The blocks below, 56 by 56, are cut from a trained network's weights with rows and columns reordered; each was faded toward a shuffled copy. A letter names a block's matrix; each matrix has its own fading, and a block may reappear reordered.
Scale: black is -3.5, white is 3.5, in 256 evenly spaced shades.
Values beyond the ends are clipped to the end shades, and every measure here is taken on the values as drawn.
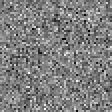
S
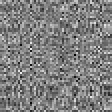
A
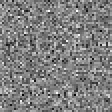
S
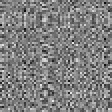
A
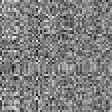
A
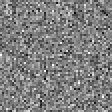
S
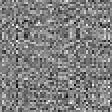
A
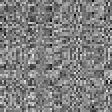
A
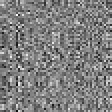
A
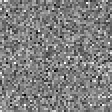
S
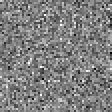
S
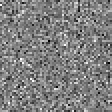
S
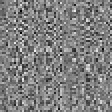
A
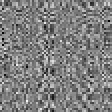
A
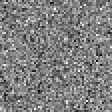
S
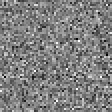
S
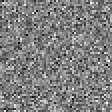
S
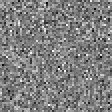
S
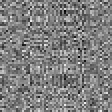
A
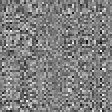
A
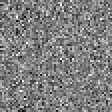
S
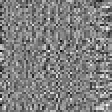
A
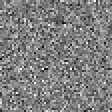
S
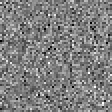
S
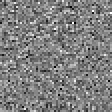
S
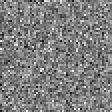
S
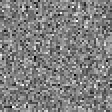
S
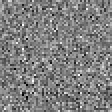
S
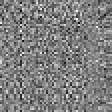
A
